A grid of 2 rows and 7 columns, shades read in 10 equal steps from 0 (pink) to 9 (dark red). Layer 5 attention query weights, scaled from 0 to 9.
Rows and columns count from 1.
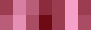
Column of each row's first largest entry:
4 4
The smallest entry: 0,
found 2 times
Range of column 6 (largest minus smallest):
0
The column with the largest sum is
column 4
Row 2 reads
4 1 5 9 6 0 5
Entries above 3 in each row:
5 5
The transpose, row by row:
6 4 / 2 1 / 4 5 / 7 9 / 6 6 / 0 0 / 6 5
